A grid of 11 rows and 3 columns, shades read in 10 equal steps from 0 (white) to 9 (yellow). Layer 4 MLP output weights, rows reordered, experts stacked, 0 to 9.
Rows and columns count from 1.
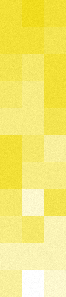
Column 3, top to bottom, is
8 7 8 8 7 4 5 7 3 3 2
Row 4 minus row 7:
-2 0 3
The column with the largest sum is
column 1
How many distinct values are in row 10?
1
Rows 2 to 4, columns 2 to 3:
8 7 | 6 8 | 5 8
